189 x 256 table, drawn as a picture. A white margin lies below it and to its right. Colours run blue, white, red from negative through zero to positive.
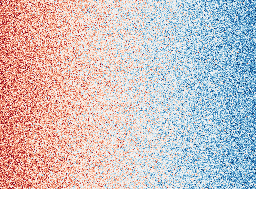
Average level on the scale: 50%. Stripes: none. Grain: fine. Slope: up to the left. Odd rows or columns: none.
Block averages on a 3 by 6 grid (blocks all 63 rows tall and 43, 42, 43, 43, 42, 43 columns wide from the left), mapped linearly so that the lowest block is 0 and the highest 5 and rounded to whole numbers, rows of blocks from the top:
543210
543210
543210
